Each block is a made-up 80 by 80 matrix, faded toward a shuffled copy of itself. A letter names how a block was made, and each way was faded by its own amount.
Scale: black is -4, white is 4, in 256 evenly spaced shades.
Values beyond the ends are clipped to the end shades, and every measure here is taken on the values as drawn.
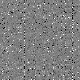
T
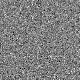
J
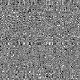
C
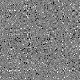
T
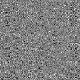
C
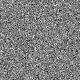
J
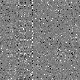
T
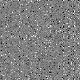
T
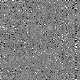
T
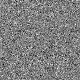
J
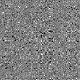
C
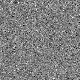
J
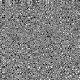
C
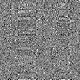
C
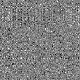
C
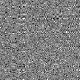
C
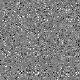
T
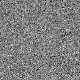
J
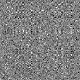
C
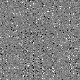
T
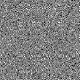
C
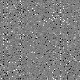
T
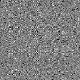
C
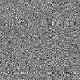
C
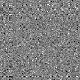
C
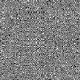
C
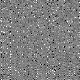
T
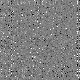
T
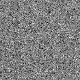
J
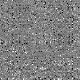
T
